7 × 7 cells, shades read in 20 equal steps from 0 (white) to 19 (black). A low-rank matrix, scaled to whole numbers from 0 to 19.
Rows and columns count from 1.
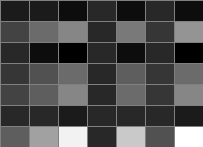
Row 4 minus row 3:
-1 -5 -8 0 -6 -1 -8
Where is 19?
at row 3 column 3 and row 3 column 7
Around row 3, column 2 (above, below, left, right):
11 13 16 19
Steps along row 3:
up up down up down up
